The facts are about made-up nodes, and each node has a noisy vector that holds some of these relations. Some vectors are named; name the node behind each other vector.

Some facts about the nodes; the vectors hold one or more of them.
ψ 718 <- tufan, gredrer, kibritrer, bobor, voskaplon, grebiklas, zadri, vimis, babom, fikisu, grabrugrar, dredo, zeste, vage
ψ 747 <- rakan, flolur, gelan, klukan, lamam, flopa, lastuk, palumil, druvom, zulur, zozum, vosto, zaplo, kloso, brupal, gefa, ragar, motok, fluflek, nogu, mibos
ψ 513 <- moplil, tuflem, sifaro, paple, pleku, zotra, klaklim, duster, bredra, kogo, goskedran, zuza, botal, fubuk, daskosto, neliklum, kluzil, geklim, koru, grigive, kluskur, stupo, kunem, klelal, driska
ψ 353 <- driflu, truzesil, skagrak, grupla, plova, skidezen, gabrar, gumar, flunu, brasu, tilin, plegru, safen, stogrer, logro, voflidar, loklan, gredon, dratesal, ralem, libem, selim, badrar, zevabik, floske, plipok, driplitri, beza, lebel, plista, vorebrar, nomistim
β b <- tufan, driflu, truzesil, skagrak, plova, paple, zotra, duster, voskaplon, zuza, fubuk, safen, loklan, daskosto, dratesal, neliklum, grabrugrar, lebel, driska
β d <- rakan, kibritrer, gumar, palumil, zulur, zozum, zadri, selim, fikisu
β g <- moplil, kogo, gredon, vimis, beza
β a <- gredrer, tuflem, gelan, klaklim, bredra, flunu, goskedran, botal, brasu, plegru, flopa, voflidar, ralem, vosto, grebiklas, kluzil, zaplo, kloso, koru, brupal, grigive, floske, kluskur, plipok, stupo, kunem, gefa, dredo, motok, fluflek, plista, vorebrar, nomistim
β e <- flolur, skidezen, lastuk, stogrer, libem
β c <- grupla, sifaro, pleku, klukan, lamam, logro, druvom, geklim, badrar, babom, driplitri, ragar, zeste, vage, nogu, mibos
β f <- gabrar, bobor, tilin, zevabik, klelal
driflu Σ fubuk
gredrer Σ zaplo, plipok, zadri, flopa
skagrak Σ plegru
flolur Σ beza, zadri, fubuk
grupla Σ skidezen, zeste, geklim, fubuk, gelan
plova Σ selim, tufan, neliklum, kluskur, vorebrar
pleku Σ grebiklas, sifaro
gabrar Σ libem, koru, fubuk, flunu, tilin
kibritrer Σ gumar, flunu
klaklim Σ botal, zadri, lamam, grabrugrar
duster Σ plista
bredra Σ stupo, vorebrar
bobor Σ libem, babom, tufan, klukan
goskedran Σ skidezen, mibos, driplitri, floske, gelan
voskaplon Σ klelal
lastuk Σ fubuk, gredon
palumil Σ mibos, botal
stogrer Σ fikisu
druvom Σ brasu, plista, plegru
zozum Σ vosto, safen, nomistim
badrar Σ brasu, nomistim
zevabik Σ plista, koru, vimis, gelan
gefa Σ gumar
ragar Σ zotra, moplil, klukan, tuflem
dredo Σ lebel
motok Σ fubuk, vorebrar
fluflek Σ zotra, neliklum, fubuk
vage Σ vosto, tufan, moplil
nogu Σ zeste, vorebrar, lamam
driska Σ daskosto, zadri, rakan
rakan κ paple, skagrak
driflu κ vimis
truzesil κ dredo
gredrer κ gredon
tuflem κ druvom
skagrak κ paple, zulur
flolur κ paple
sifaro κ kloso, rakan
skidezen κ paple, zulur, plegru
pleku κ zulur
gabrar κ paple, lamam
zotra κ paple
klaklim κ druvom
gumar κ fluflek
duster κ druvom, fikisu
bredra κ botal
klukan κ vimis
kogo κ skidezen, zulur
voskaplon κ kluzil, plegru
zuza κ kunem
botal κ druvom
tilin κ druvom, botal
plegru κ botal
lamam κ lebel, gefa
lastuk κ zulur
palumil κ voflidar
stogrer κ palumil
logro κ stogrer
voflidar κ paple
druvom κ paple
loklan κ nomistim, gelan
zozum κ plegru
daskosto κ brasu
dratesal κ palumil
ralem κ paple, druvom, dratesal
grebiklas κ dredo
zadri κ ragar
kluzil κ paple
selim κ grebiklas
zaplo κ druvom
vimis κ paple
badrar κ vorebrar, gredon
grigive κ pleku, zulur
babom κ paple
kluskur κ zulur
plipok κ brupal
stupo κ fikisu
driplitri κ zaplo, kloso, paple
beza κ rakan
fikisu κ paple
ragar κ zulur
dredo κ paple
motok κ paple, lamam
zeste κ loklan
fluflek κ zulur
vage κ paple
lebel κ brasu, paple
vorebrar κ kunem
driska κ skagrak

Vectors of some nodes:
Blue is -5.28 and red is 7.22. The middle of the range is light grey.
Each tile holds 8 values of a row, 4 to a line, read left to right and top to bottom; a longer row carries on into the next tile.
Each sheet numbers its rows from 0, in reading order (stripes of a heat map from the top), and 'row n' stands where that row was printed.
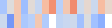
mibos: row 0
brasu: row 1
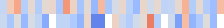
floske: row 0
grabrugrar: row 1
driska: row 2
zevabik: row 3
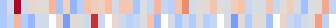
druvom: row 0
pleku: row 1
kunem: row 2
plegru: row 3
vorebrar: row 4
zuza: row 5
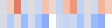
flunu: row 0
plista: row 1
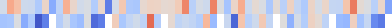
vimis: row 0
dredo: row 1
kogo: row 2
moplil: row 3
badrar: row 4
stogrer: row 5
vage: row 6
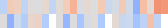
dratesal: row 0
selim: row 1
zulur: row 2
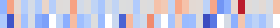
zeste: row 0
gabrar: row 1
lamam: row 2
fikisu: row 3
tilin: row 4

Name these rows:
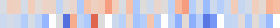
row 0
skagrak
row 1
ragar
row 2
motok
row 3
bobor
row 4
skidezen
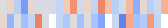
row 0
palumil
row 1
libem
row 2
nogu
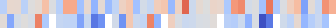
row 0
sifaro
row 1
kibritrer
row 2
geklim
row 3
botal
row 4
tufan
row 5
gelan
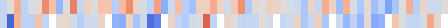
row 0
klukan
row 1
zaplo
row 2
babom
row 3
grigive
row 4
duster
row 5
flolur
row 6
gredrer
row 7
klaklim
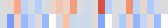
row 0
gredon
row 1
zotra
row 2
plova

